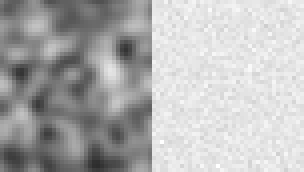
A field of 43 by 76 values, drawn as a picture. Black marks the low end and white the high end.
It is made of 1 by 2 panels. Panel 1,1: middling, blotchy, strong in contrast. Panel 1,2: very high, fine-grained, faint in contrast.
